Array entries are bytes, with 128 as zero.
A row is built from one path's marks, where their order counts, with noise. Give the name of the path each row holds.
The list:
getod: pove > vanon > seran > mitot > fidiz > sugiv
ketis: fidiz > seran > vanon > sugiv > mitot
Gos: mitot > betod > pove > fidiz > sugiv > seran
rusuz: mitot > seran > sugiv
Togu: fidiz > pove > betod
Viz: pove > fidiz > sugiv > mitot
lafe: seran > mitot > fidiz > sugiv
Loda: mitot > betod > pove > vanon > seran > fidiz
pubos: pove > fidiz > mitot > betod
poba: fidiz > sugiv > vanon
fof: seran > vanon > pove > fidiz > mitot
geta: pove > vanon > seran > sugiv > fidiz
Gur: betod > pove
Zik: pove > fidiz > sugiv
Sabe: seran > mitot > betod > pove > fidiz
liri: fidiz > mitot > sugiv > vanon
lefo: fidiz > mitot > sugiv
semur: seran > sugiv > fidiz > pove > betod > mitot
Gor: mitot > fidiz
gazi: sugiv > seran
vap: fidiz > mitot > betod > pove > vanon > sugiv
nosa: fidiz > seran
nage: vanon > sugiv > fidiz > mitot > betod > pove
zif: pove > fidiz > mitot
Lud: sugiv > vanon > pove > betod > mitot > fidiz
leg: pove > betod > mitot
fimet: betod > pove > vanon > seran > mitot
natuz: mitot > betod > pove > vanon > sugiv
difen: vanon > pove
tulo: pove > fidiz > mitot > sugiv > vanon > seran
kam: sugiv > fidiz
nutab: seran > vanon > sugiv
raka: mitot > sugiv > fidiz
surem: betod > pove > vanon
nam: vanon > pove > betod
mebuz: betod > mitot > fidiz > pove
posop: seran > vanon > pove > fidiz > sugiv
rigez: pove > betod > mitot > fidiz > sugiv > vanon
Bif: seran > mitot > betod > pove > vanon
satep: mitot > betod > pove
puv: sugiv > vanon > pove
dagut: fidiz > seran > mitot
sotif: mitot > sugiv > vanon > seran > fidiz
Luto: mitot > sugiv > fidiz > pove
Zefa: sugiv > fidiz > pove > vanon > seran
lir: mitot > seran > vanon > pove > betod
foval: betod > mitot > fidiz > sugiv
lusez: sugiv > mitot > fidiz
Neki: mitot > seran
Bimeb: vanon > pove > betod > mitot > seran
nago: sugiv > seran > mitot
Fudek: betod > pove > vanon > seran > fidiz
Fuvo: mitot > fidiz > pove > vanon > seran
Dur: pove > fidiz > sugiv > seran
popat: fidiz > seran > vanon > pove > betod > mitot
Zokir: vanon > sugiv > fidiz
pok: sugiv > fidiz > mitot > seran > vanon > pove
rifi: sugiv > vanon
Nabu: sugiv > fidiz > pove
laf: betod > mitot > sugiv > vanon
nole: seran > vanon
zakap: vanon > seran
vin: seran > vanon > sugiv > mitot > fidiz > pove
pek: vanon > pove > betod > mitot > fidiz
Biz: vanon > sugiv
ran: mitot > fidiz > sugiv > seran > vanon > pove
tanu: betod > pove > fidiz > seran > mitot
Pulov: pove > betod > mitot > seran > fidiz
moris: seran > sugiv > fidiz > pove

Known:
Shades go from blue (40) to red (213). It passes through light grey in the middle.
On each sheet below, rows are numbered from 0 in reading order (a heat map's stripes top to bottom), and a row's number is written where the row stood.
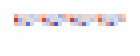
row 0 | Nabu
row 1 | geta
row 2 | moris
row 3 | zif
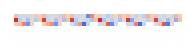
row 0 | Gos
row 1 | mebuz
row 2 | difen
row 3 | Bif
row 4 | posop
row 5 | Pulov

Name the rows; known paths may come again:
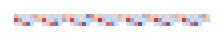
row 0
popat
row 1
Pulov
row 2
difen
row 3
lir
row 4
geta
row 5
posop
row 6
getod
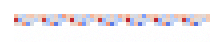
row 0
lafe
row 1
zakap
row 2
natuz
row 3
nole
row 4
puv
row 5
nutab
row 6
moris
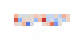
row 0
nosa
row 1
Loda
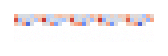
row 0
Viz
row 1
Neki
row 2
mebuz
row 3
ran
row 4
Togu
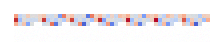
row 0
raka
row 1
Bimeb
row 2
nam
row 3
vin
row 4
Lud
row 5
nago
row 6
Zik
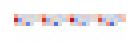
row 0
pok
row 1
Nabu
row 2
sotif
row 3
tulo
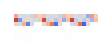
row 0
ketis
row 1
tanu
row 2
Fudek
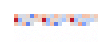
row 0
nage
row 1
gazi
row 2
rusuz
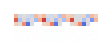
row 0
zif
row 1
rigez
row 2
Gur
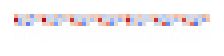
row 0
rifi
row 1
laf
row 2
Gos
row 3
satep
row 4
lusez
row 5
Bif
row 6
leg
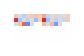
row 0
Sabe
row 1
Luto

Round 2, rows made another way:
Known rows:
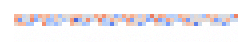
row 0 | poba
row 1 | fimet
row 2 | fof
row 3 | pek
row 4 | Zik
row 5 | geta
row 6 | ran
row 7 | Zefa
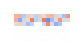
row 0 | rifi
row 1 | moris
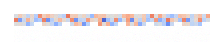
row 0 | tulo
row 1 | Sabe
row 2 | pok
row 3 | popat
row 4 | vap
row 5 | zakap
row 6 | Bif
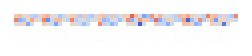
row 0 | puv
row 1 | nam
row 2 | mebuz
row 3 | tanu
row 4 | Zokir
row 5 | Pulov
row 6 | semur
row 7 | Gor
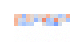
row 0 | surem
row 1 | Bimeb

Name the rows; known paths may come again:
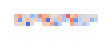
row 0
sotif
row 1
lefo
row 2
leg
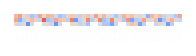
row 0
Lud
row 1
difen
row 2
Bif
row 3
Bimeb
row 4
Nabu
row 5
gazi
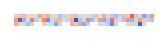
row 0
fof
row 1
nam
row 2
ketis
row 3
zakap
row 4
Zokir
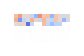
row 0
kam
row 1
surem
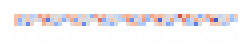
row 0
Loda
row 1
Viz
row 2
Luto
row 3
Pulov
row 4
liri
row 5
lafe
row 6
pek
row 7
pubos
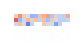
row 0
nage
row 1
foval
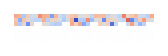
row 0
natuz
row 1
laf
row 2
dagut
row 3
rusuz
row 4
vin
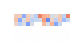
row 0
Gos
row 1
vap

